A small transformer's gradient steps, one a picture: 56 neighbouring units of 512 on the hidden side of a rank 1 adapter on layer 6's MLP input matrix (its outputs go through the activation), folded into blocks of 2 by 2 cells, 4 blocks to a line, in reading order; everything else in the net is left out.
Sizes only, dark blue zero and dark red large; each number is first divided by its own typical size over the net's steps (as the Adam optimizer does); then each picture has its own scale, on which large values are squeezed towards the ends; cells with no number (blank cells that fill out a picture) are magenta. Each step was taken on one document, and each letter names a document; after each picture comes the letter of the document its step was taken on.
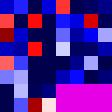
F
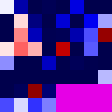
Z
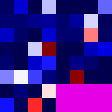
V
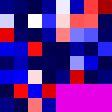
F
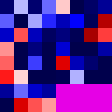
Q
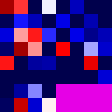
Z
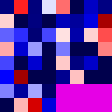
Q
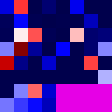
Z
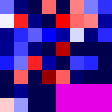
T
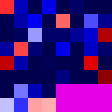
Z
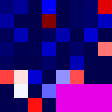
V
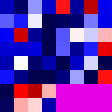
F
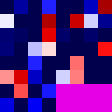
V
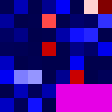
V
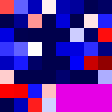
F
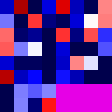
Q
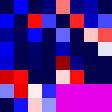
Q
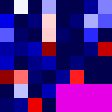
V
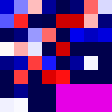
T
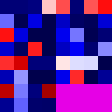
F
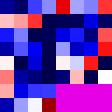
F
